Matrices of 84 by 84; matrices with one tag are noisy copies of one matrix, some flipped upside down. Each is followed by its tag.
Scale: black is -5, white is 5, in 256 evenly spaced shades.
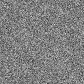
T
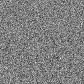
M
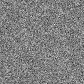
T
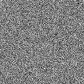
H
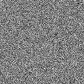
H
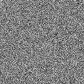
H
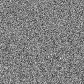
M
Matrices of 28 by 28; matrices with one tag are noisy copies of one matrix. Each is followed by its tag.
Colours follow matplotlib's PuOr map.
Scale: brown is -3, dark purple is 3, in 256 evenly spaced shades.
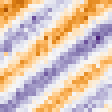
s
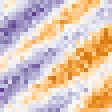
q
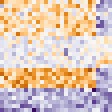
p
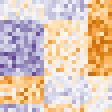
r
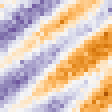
q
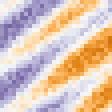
q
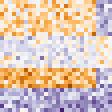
p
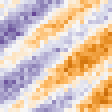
q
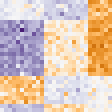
r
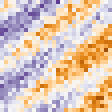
q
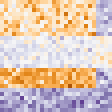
p
